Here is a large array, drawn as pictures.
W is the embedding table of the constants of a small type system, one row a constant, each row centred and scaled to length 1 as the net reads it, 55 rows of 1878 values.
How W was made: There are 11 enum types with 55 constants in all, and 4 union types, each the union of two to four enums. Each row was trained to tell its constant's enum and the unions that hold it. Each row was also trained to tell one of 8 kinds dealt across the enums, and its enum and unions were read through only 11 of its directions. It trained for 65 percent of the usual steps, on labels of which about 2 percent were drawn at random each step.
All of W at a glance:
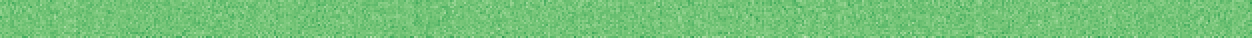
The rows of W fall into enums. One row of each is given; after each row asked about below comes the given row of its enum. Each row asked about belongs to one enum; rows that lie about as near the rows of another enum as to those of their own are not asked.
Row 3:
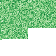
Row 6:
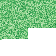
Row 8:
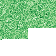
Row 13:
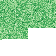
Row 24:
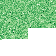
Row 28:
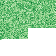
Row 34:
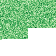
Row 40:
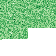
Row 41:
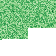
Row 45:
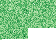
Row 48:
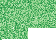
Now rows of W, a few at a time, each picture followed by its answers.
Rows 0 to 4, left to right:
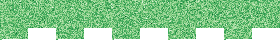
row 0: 3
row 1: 41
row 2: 45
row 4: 6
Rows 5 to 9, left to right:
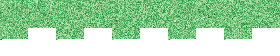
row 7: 45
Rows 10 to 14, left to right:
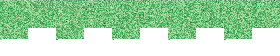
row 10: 13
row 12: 41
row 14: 41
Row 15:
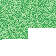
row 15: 40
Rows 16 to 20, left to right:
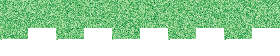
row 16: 45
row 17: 34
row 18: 45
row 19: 34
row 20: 34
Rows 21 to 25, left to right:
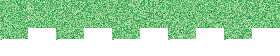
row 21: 13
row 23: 41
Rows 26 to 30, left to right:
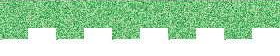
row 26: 3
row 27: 13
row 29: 3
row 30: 13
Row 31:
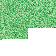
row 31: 3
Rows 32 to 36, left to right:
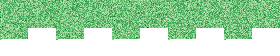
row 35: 3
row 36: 3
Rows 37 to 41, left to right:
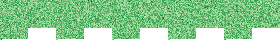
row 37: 40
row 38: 45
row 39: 13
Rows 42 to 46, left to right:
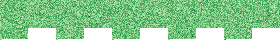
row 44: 41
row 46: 34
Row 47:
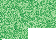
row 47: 41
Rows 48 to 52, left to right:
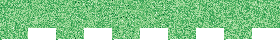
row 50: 24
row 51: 13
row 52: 6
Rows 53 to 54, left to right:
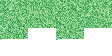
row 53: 45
